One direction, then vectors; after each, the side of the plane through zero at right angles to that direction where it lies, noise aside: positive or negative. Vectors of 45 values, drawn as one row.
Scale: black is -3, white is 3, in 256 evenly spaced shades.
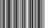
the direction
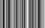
positive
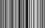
negative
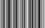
positive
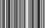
positive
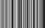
negative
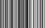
negative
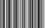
positive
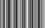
positive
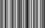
negative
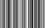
positive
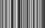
negative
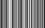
negative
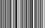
positive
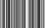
positive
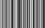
negative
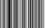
positive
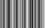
positive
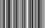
positive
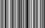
negative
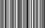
negative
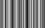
negative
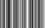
positive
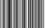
positive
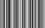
positive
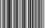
positive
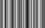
negative
